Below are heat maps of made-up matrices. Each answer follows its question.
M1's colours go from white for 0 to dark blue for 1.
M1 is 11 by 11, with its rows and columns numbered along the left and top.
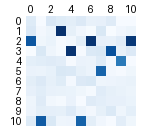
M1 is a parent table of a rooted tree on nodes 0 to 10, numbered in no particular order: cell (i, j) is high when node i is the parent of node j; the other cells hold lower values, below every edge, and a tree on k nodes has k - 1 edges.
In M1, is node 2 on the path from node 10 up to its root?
yes
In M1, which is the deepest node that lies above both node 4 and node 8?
3
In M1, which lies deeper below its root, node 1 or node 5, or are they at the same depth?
the same depth
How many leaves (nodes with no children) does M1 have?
5
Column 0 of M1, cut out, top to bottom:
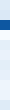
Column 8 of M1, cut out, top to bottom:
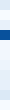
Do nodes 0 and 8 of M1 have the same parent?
no
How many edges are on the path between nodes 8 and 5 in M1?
4
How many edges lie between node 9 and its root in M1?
5
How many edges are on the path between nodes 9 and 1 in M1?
3
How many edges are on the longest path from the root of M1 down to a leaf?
5
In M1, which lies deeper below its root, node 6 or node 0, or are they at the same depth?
the same depth
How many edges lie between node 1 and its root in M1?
2
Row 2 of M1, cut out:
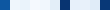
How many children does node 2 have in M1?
3
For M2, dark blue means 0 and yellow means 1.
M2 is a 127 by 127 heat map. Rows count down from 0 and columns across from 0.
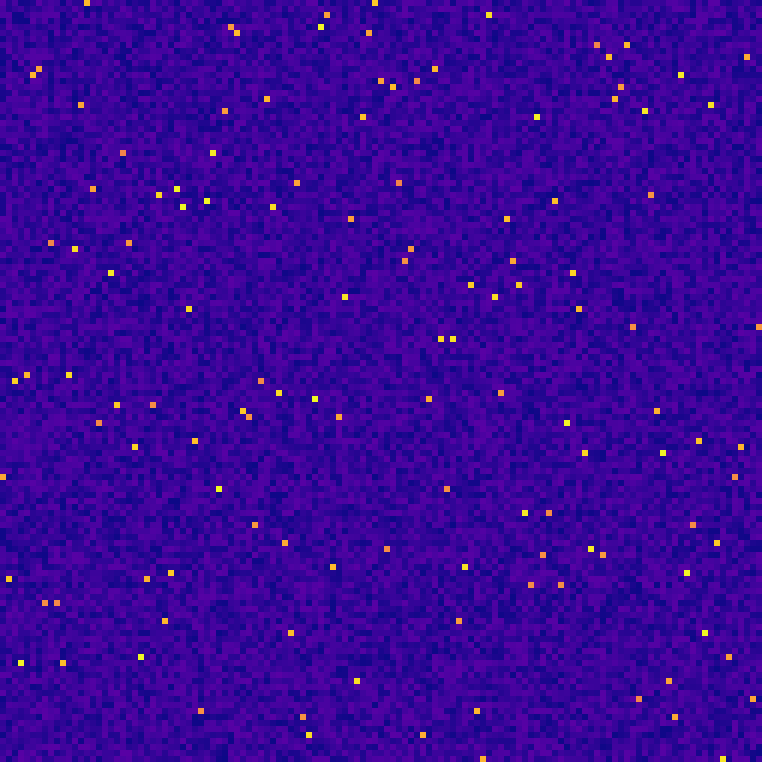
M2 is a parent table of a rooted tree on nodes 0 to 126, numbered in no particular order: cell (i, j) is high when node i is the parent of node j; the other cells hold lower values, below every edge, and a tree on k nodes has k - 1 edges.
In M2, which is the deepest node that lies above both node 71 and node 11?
118
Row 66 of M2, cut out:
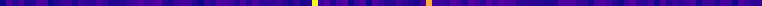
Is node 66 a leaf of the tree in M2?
no
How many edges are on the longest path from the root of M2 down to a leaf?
6
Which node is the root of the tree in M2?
17
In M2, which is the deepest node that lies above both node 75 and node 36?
13
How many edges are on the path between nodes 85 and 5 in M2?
7
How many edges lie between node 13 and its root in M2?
1
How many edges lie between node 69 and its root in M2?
2
